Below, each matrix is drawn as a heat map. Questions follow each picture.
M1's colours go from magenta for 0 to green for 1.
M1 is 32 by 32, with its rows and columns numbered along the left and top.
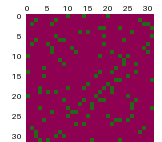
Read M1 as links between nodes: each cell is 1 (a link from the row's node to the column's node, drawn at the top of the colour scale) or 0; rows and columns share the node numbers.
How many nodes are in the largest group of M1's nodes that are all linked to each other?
3
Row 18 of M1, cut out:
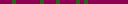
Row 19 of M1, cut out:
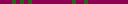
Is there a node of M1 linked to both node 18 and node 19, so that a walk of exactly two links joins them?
yes
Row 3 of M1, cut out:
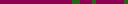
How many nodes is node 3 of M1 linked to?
4
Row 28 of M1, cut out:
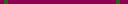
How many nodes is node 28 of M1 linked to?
2
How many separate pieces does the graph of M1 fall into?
1
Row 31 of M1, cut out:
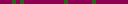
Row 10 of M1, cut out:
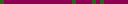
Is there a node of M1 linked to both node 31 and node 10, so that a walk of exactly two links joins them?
yes
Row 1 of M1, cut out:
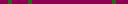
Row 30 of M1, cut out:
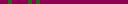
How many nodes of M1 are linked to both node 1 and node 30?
2
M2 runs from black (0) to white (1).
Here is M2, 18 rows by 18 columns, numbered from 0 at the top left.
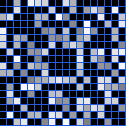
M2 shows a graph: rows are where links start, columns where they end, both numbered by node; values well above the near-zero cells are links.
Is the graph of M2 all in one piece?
yes
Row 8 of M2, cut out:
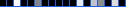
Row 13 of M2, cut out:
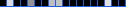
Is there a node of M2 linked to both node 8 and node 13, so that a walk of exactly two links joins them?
no
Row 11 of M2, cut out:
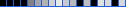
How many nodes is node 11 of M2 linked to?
11
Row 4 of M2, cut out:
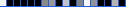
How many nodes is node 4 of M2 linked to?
8
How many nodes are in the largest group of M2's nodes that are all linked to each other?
4
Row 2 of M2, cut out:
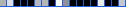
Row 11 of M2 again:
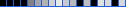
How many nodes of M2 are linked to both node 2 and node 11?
6
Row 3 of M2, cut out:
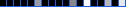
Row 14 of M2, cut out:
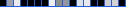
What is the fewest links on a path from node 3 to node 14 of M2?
2
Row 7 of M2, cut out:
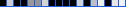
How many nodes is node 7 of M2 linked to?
9
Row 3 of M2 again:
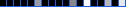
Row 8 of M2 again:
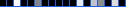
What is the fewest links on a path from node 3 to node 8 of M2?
2
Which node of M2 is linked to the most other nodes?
node 11
